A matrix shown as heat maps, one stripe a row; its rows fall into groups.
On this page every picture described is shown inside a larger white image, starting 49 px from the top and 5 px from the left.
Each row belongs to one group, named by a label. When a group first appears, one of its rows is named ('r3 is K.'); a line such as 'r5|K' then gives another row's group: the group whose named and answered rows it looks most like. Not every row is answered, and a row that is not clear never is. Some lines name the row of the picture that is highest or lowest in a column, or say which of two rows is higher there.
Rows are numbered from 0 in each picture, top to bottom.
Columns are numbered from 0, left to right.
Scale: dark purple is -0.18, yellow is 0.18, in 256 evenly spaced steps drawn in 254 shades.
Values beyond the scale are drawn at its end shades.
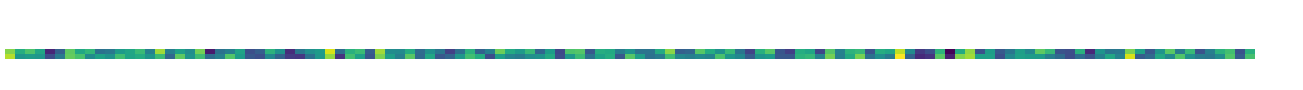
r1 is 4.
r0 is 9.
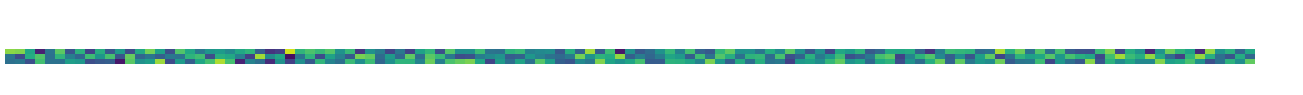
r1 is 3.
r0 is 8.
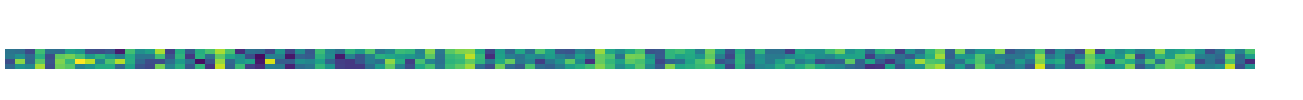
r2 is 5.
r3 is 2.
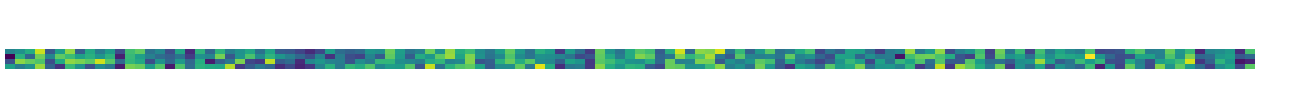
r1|5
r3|4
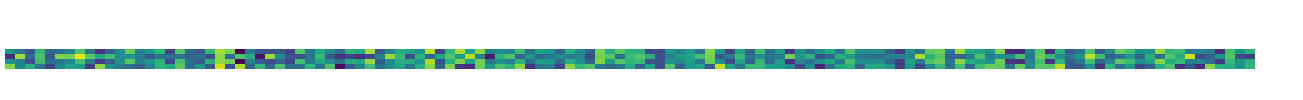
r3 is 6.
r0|4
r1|5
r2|4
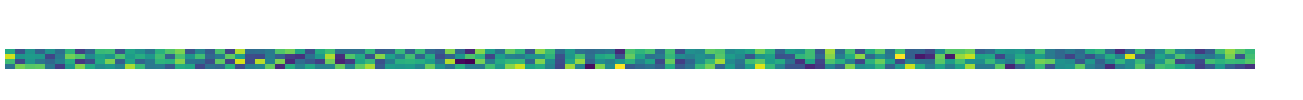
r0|6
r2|6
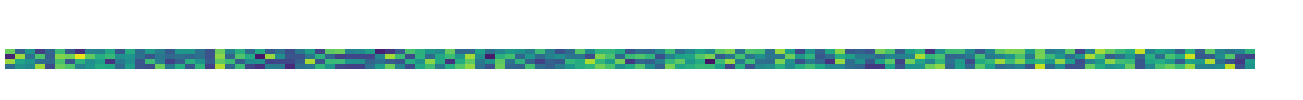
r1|5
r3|2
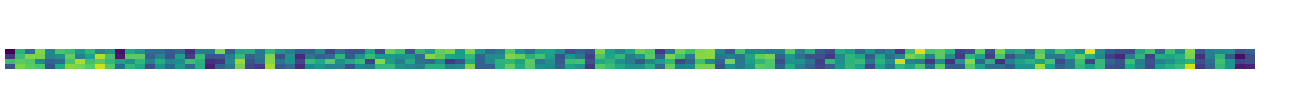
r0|5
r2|9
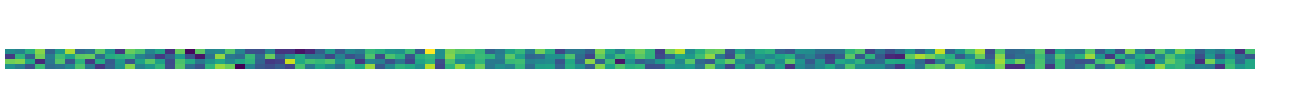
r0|4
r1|5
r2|8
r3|4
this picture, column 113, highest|1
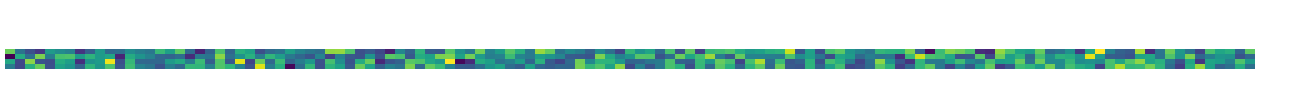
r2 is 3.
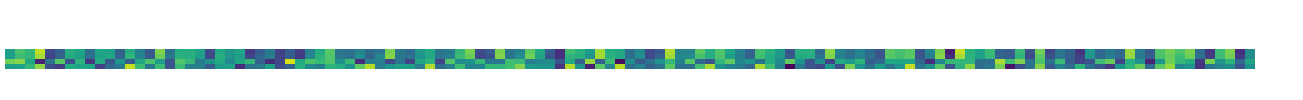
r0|2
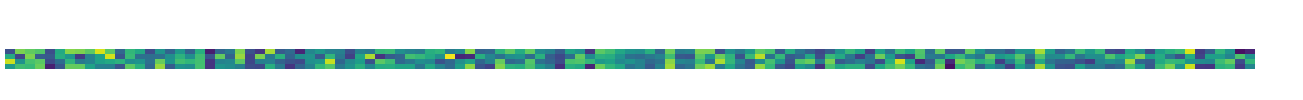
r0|9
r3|9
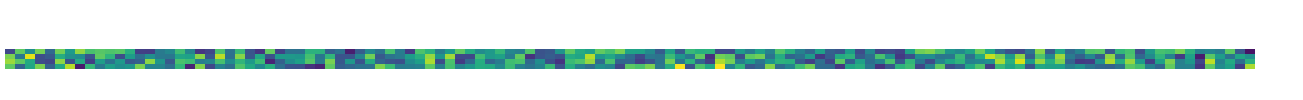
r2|8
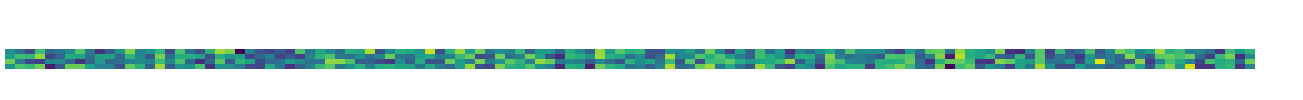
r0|4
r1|2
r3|9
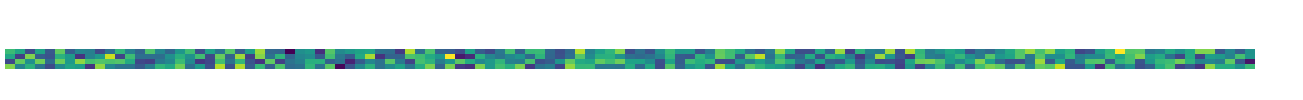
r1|3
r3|6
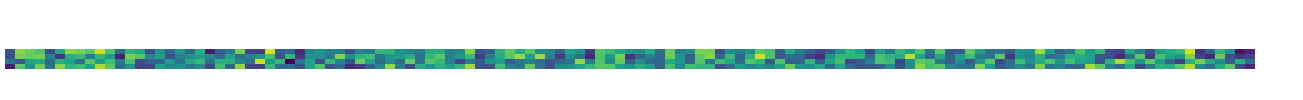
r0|9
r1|9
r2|3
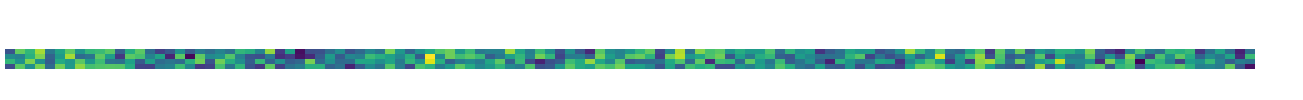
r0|5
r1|4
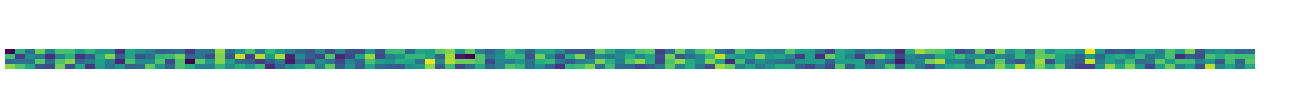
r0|5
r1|6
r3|8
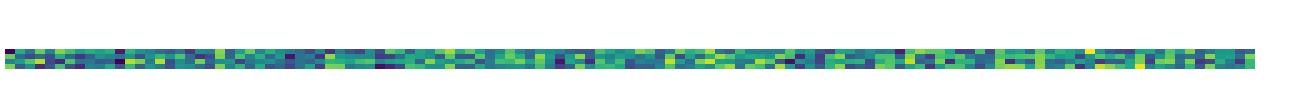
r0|5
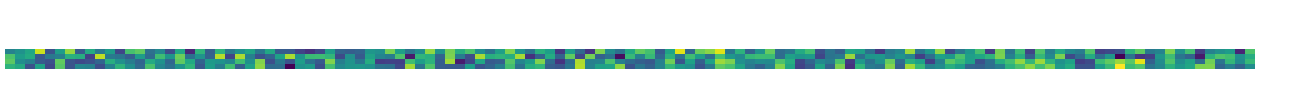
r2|8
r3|8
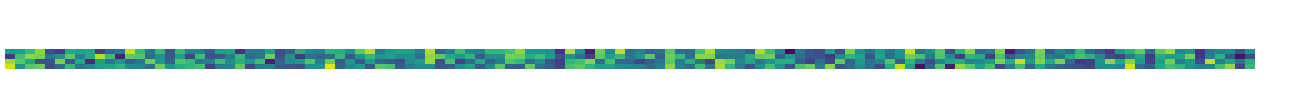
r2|8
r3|2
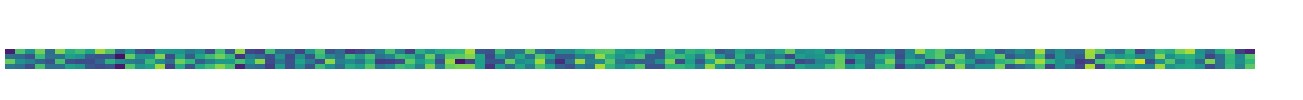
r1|4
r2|8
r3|4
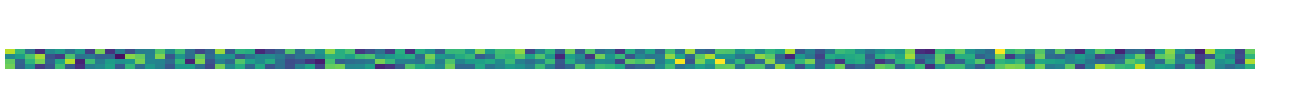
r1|9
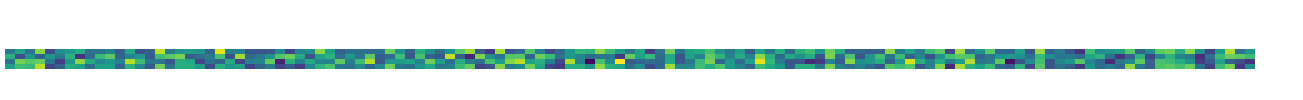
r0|2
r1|6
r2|9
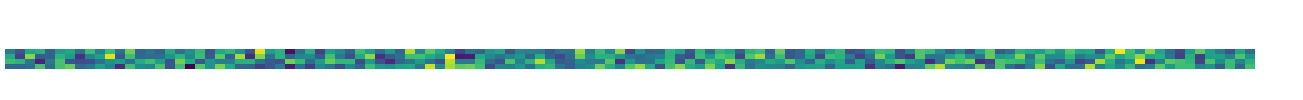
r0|3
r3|4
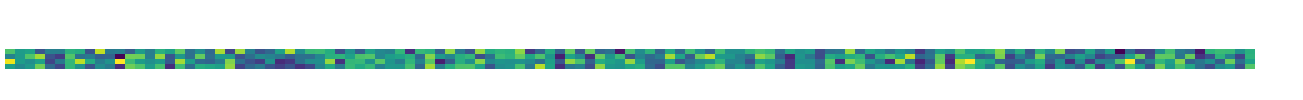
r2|4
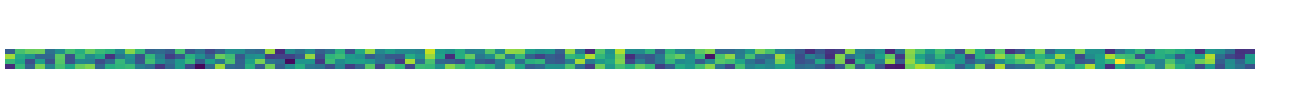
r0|9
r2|8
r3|5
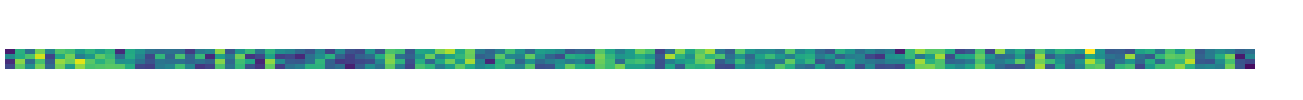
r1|2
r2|5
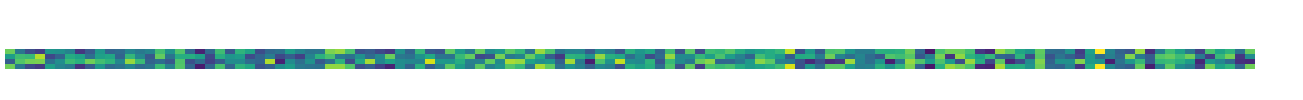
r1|2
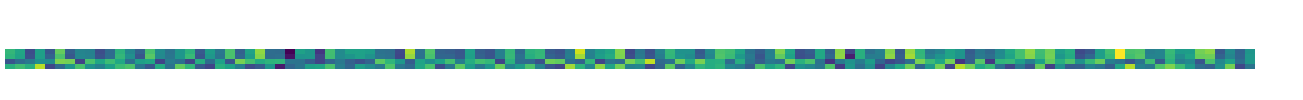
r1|8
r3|2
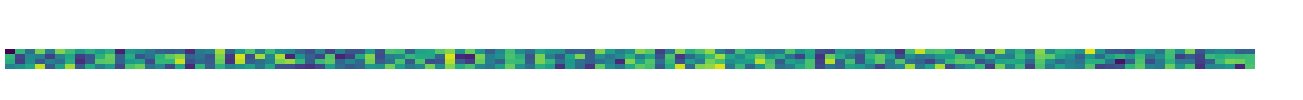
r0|5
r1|6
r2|6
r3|5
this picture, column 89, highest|2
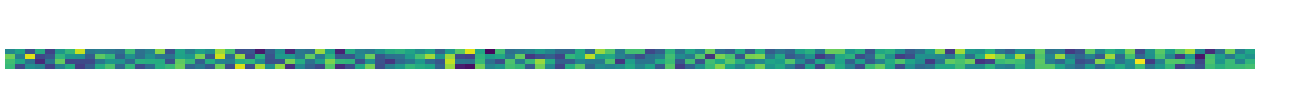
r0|4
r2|8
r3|6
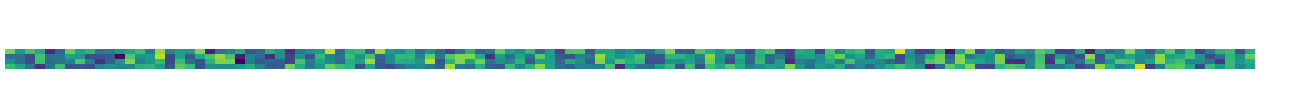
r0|9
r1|4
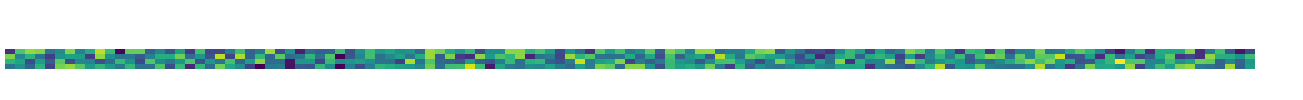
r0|9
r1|6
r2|8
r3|4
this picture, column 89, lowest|1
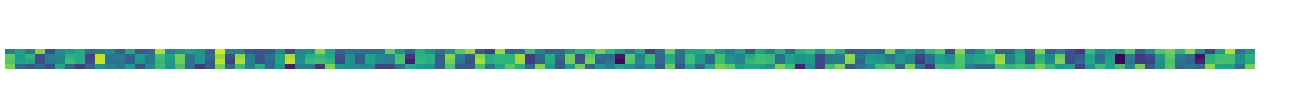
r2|6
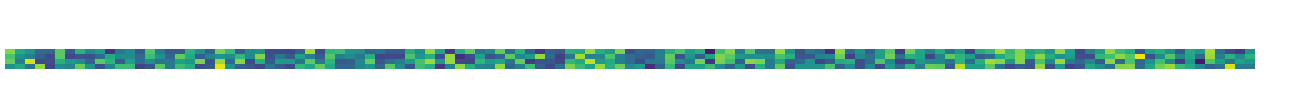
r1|8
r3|2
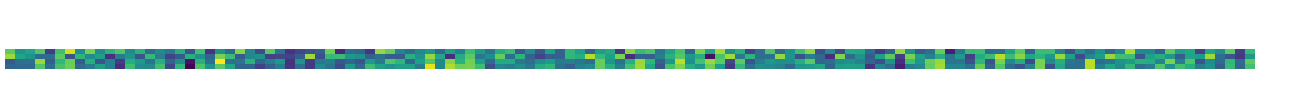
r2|5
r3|4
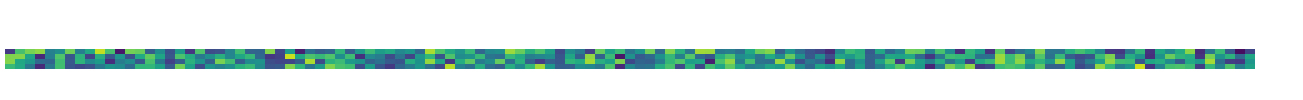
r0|9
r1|8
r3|8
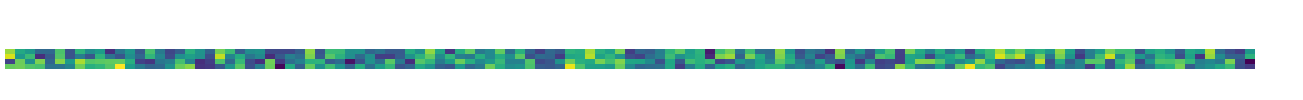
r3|2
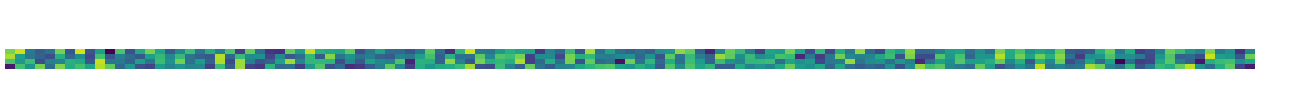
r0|8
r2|6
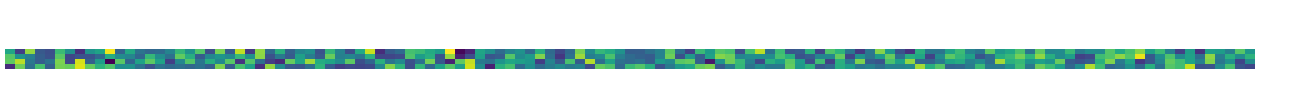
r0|3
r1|8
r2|8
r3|5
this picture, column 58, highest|2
